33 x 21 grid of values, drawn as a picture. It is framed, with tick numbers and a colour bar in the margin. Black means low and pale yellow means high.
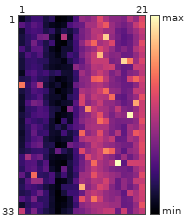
Stripes: upright, repeating 2 times. Slope: up to the right. Odd rows or columns: none. Average level on the scale: 30%.
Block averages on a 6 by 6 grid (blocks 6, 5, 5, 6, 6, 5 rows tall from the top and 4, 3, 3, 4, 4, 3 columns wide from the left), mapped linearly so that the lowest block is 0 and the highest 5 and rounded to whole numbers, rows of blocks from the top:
101444 / 101545 / 201544 / 101545 / 211544 / 201544
